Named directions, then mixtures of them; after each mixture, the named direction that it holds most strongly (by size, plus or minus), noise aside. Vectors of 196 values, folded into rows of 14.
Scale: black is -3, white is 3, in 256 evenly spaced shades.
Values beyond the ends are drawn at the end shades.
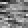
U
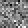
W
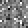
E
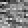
U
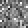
E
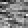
U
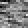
U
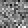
W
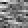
U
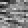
U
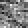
U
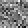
W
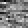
U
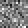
W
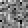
E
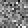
W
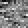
U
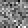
W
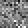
W
